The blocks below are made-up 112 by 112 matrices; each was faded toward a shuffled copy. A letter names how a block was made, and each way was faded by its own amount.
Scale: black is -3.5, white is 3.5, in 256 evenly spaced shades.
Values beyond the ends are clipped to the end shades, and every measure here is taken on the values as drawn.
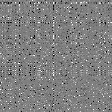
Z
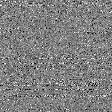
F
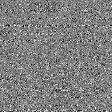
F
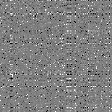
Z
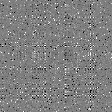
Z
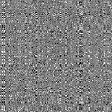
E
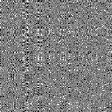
E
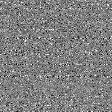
F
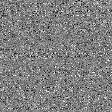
F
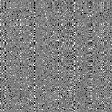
E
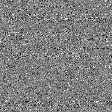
F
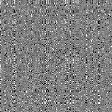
E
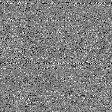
F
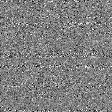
F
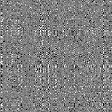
E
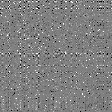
Z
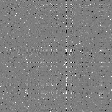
Z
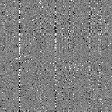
E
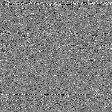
F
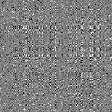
E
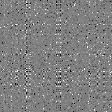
Z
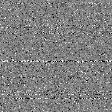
F
